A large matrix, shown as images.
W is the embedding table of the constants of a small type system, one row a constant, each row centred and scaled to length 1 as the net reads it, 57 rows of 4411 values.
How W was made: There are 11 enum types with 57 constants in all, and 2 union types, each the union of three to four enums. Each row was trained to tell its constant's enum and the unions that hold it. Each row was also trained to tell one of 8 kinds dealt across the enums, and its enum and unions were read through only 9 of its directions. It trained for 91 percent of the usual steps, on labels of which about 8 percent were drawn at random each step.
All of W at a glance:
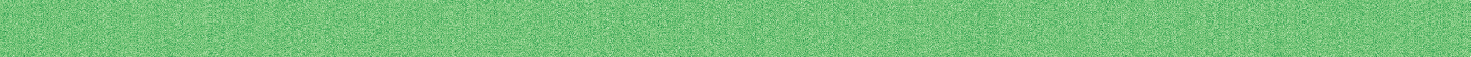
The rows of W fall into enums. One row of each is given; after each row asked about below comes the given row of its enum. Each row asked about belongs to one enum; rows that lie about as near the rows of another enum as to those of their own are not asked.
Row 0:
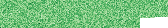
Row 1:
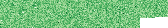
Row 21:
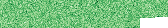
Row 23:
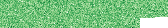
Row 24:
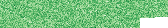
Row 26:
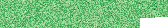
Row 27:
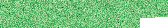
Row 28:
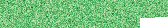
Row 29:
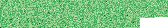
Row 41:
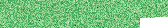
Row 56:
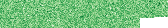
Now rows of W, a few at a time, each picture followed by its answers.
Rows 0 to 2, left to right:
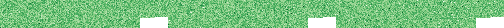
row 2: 56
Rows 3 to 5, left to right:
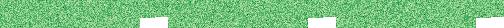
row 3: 26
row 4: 21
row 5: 21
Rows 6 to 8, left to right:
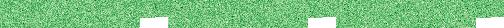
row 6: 0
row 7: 41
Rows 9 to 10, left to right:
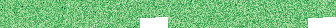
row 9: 26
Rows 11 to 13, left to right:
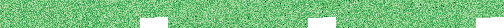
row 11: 29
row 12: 0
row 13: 29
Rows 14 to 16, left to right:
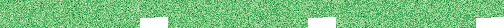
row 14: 28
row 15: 23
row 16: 21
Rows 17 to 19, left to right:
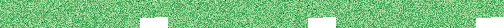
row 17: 29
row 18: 21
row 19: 29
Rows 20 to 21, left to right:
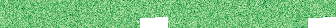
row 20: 21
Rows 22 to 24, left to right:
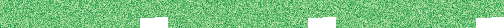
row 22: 21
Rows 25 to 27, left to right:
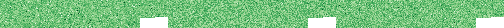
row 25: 0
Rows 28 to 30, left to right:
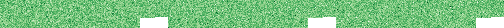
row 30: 1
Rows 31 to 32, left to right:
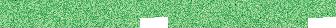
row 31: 41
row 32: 1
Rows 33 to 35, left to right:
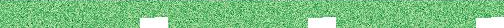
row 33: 29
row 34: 29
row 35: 26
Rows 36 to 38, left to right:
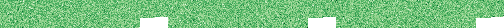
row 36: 41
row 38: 1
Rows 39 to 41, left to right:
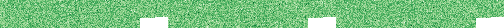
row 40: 41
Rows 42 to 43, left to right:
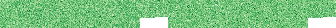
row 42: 24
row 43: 23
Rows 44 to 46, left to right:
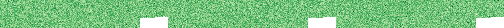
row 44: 56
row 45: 1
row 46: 41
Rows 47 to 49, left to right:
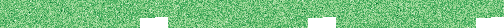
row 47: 26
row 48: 24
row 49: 1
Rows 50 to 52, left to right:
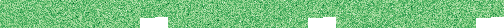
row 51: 1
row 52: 28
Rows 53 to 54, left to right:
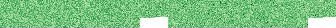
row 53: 23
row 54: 41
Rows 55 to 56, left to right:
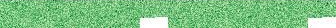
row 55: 24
